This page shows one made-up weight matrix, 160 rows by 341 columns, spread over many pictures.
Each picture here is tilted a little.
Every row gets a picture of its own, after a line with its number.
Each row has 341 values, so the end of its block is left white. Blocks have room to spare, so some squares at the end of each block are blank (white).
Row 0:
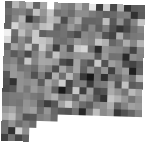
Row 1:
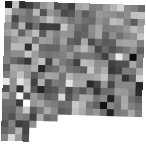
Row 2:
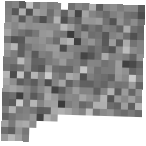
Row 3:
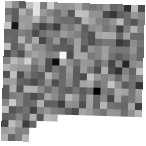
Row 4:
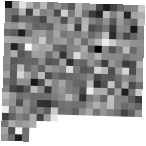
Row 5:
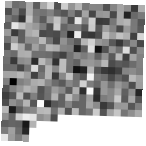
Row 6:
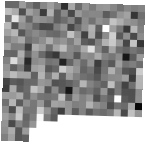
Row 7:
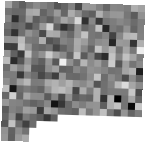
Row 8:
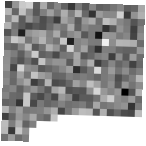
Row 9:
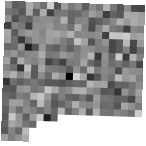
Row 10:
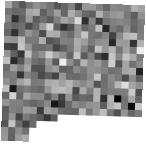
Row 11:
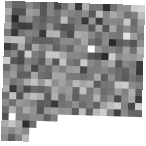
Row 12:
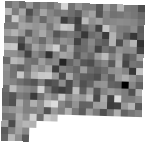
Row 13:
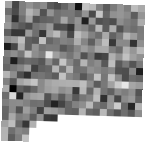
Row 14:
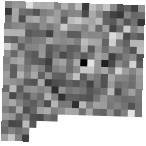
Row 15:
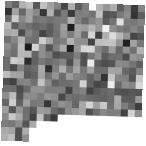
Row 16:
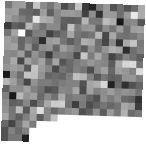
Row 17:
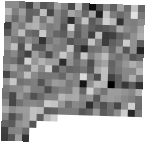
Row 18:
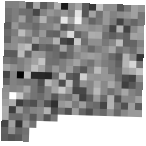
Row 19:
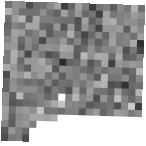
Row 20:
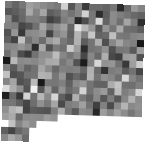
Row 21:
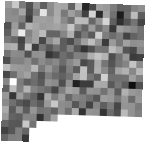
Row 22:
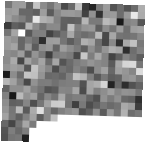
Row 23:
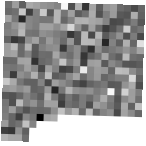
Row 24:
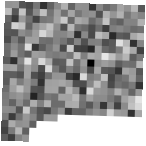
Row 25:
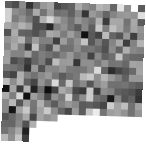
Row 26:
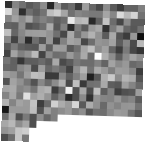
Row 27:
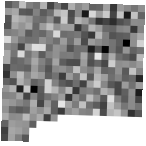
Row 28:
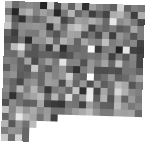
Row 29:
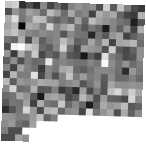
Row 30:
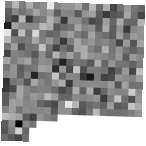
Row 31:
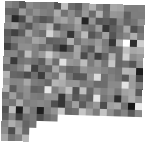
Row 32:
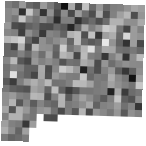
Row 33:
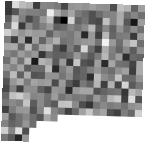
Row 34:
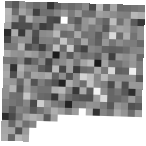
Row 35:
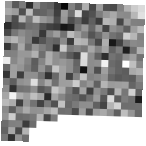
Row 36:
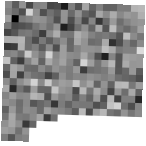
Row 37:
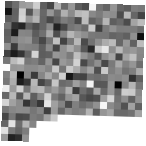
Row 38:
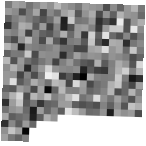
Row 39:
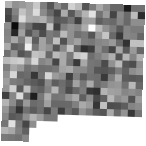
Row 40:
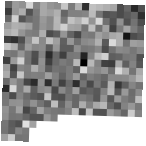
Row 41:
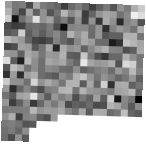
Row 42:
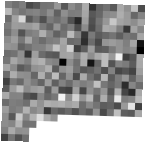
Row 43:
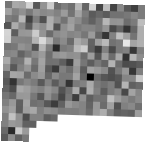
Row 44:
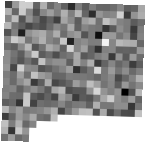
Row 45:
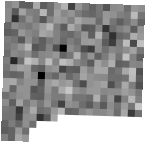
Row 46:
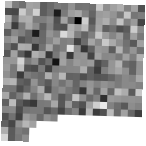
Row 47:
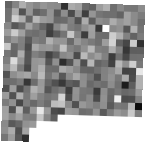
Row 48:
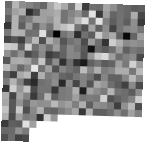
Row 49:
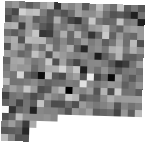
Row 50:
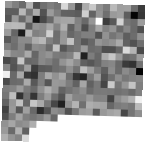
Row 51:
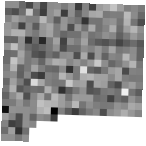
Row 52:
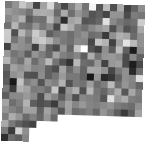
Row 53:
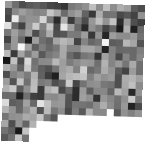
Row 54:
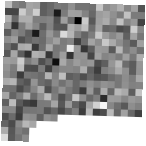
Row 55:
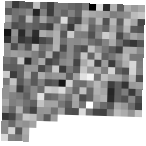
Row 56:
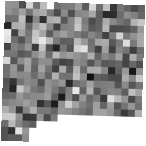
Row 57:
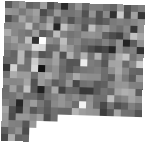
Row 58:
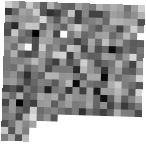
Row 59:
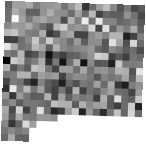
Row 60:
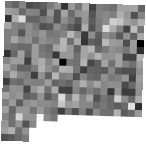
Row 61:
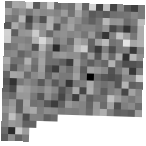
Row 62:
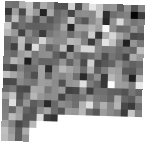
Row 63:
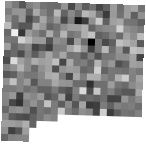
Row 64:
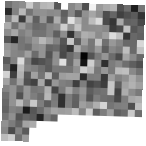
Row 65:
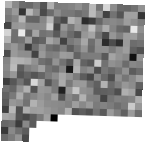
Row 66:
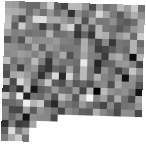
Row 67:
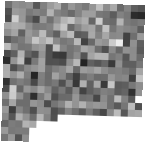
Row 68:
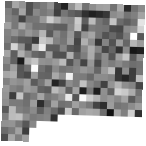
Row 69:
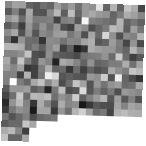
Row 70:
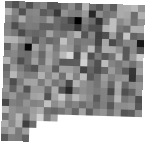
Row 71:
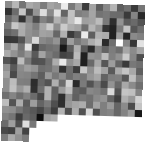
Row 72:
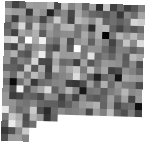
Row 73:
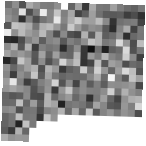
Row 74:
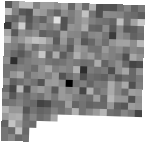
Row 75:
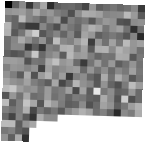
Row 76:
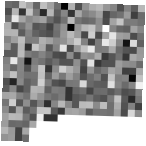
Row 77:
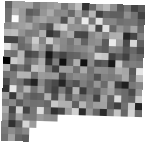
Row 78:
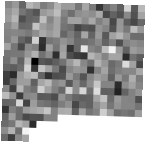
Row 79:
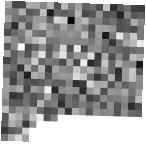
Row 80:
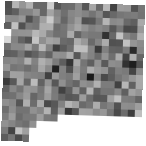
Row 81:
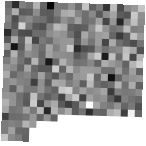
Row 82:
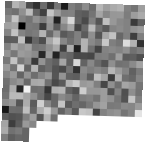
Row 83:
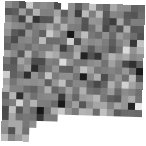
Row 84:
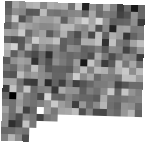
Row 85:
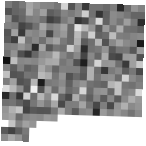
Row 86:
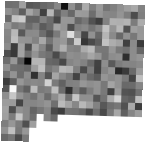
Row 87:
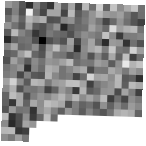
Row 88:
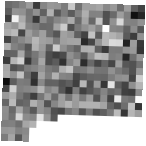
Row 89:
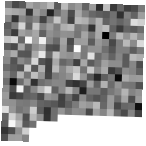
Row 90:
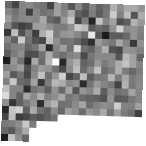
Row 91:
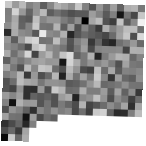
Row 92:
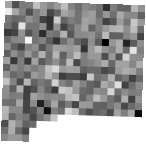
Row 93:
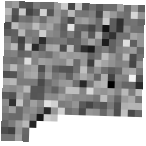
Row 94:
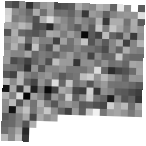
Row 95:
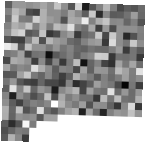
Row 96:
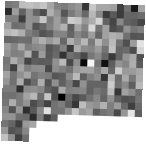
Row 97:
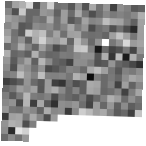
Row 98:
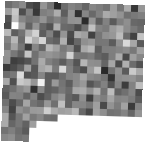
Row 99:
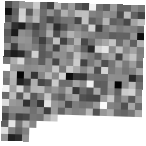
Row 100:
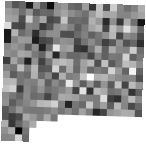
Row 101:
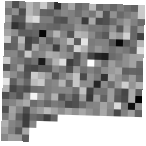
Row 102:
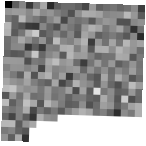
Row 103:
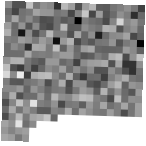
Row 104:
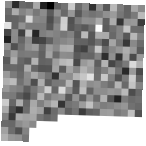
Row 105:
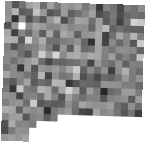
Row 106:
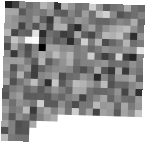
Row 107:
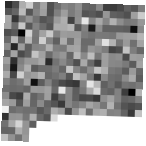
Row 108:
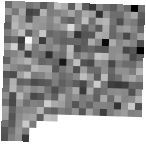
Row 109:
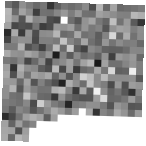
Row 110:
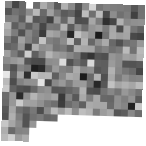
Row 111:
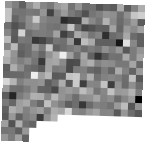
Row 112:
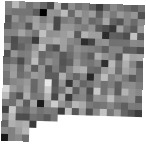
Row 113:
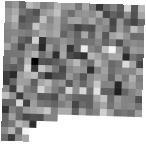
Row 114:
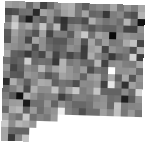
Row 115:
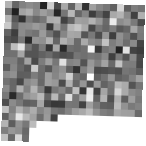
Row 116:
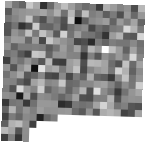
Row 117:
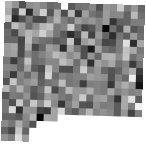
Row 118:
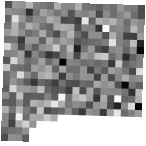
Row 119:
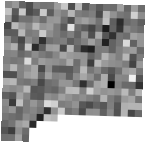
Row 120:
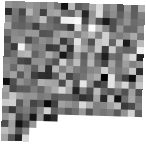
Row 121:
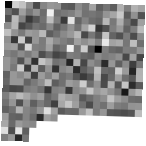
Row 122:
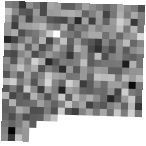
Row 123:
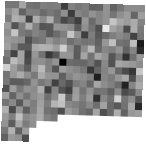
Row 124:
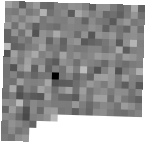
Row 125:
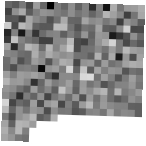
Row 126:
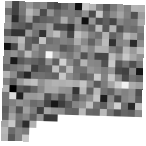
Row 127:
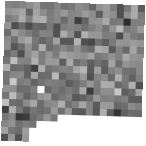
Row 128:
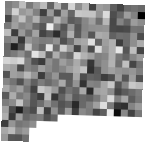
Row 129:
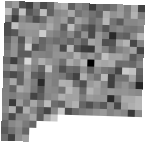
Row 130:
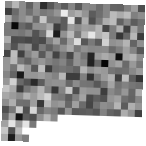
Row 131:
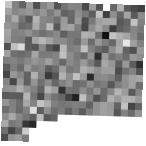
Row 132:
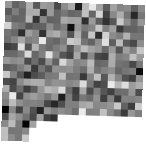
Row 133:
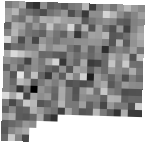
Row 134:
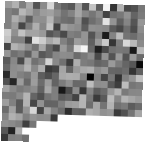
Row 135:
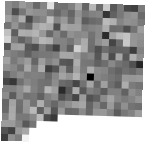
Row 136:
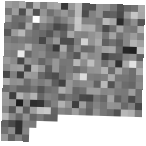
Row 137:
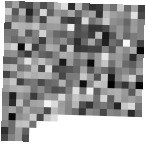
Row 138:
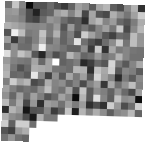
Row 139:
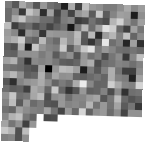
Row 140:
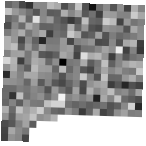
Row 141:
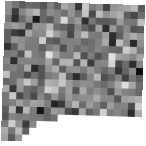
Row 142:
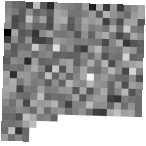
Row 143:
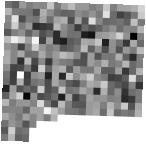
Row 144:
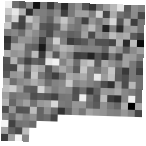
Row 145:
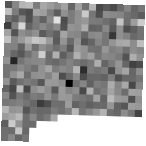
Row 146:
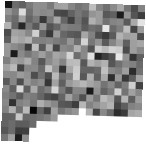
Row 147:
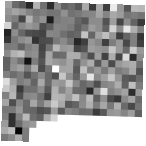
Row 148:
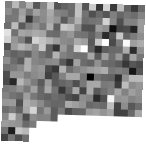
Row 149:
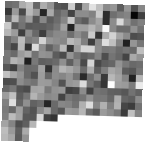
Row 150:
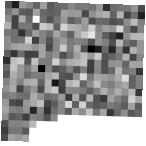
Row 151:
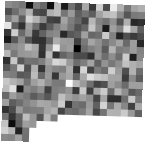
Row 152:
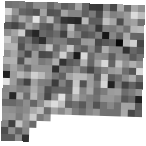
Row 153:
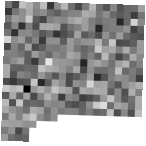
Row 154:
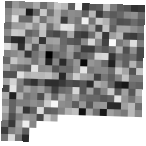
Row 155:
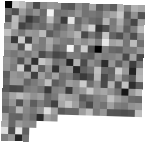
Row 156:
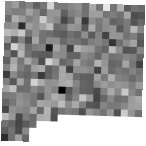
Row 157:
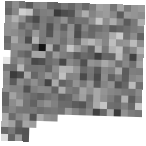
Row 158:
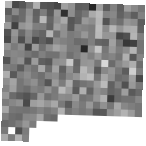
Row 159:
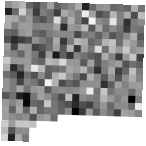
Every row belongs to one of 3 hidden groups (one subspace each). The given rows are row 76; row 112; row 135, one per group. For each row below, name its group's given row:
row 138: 112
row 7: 76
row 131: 135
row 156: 135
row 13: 76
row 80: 135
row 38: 135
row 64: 76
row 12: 76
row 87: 135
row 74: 135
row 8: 135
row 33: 135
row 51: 135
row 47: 76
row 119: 76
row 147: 135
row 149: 76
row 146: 112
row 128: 112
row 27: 112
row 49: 112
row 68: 112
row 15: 76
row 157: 112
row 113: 112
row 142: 135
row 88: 76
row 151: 135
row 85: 112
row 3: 112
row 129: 76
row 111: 76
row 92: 135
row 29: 135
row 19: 76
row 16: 76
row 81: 135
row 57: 112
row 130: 112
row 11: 76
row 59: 76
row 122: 112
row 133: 112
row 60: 76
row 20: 112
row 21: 76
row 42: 76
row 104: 135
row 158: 135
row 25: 112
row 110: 76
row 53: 135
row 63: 112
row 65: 135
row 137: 76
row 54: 112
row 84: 76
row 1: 112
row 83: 76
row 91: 112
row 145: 135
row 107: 135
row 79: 135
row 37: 112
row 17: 76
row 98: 112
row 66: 112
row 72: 135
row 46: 112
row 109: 135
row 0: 135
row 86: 76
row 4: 135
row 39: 112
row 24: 76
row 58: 112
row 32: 76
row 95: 76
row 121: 135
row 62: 76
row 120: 76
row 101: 76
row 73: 76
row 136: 76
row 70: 76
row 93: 76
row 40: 76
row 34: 135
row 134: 135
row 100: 135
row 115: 112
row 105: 135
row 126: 76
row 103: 76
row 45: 76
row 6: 76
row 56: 135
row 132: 76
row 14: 76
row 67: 76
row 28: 112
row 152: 76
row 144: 135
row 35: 76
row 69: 135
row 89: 135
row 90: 112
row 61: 135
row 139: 76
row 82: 135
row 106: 112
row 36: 76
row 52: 135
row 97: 135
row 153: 112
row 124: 112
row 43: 135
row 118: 76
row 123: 76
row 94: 112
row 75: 112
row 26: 112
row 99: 112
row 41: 76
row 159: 112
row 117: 76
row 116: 112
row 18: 76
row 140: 76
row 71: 76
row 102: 112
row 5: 112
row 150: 112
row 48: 76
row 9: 135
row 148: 135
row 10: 76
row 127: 112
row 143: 112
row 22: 76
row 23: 76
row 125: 135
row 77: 76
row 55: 135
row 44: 135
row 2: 76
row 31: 76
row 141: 76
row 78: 112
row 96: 76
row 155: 135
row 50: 76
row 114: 112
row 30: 135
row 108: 76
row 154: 76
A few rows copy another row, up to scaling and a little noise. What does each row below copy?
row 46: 54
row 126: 13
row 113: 78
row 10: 7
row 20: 85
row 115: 28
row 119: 93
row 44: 8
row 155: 121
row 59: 77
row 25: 94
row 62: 149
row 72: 89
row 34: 109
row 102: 75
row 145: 74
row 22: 16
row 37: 99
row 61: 43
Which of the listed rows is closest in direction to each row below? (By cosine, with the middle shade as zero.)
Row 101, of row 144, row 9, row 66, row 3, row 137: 144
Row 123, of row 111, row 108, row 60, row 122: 60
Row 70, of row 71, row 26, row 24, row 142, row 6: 6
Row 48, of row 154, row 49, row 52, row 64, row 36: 154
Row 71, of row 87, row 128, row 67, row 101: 67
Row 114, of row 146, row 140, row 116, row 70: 116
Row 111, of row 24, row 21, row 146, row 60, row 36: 36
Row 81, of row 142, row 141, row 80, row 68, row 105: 142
